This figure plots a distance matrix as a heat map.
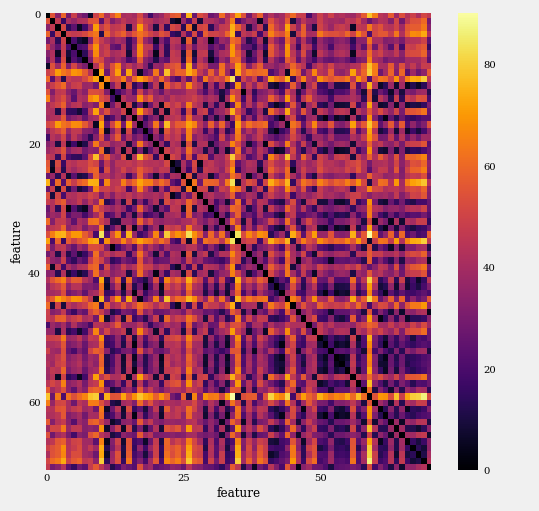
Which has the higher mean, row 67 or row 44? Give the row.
44
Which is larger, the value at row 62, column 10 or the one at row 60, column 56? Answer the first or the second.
the first
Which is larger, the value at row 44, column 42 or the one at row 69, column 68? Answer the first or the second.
the first
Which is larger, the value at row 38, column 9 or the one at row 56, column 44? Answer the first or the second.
the second
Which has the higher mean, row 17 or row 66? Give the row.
17
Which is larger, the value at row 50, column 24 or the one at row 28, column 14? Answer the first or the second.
the first
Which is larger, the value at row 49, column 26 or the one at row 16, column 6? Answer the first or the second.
the first
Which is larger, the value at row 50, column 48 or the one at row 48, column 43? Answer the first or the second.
the first
